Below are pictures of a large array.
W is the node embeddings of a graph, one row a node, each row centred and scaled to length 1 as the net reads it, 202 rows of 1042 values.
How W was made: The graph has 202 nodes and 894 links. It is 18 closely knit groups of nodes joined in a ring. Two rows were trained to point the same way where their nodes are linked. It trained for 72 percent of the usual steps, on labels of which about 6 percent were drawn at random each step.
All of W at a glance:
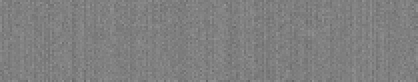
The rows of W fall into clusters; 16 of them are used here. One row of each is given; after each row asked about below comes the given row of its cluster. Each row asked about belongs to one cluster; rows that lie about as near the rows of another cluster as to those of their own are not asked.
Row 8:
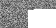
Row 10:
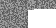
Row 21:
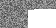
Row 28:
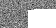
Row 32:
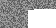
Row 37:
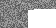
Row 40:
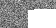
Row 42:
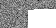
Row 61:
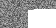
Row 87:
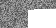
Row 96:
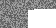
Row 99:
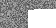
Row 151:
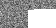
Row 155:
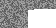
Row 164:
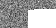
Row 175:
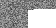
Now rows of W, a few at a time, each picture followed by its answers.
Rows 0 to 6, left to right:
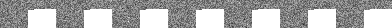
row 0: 28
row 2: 40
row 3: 32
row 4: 21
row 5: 164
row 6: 61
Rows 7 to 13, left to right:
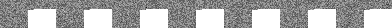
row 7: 8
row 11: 175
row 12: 8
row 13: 175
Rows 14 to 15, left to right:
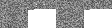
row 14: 175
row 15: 10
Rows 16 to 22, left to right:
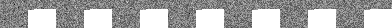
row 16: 10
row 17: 175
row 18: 61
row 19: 37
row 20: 151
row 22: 8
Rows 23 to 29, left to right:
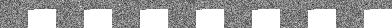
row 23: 42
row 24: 164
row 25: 10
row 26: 10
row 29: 87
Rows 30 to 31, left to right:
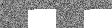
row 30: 96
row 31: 164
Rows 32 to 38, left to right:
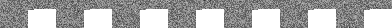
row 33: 37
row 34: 8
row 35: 10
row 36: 37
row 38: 175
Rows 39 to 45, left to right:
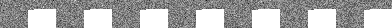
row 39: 99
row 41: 99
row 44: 32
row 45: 175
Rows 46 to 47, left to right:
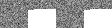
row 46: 99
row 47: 87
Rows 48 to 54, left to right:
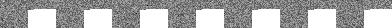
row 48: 40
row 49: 32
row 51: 175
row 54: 10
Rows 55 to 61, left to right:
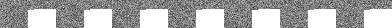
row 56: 37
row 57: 96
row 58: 155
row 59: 40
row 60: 151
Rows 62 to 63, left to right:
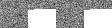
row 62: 8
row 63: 10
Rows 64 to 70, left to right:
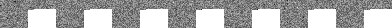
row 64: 61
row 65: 37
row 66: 28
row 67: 28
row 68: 40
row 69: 10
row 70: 21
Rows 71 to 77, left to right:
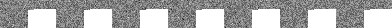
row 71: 151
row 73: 40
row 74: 87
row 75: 21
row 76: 87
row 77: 164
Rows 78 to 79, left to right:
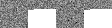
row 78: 10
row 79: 28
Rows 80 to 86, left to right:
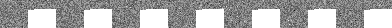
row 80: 21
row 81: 155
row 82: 61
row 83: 87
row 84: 96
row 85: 21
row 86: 28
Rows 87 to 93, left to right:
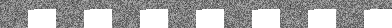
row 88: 61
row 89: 87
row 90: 32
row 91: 96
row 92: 37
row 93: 8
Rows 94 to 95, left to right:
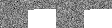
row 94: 42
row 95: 99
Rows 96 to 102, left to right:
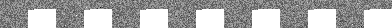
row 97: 155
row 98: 21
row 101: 151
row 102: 8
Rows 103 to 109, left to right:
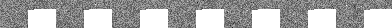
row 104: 40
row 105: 37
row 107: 40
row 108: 28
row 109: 37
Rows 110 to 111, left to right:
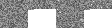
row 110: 61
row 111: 151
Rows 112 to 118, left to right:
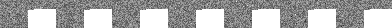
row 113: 175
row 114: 87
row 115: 99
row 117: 87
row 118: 61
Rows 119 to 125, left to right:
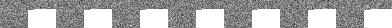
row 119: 40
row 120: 8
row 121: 175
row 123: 151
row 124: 155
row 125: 8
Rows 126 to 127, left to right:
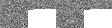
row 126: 28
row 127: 8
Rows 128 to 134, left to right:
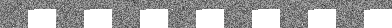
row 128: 21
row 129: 164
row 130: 10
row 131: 21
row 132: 28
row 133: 37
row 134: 96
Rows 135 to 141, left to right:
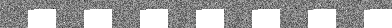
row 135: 21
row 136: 151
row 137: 28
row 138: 175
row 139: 175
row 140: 40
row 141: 61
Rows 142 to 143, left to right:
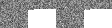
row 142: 99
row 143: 155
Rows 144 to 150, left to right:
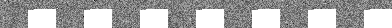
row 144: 175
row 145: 21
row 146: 8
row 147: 96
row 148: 40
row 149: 164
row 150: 61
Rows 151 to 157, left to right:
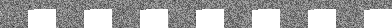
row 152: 99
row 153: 21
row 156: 151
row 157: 32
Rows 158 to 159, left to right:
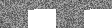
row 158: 96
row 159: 175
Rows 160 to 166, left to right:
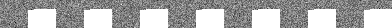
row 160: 40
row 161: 96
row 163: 61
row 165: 28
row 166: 61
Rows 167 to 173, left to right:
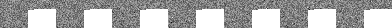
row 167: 37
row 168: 37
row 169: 155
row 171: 99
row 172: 155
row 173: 32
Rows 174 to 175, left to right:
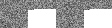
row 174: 96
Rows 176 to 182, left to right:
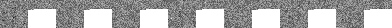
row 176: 42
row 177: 42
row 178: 37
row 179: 87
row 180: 40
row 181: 61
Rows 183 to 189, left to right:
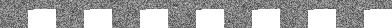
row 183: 40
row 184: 87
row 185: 87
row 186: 8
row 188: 42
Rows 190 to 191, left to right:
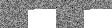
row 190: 8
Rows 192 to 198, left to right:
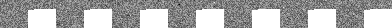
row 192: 99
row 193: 87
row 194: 96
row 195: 155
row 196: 8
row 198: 28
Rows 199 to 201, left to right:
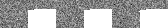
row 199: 40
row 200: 32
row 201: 155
